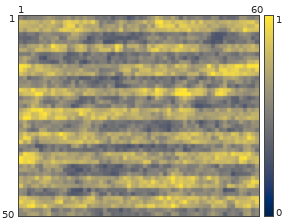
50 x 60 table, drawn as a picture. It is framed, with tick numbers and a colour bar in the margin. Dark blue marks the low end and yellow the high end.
On average the colour sits 60% of the way up the scale. The grain runs across in streaks. Stripes running across repeat 9 times from top to bottom. No overall slope runs across the table.
